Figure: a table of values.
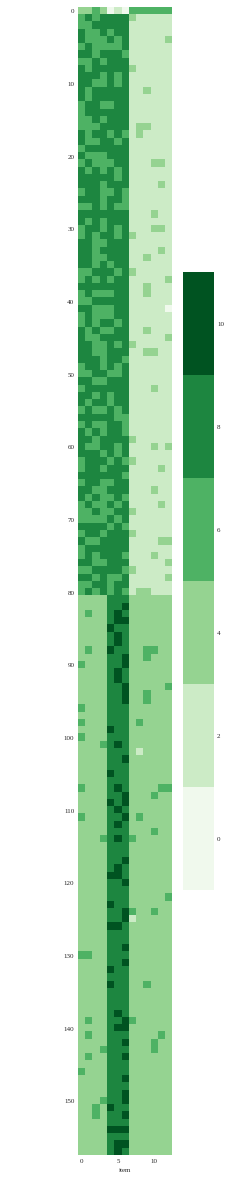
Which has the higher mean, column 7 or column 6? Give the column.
6
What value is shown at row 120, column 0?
4
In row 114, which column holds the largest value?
5
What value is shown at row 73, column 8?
2
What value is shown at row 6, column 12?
2
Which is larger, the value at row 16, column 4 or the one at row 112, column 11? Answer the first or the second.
the first
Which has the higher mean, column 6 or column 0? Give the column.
6
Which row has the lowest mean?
0
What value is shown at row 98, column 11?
4
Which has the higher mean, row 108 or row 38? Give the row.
38
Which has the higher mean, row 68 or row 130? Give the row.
130
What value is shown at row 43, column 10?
2
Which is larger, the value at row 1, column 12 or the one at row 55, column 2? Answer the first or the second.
the second
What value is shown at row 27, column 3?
6
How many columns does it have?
13
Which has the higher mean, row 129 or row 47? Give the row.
47
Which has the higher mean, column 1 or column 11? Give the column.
1
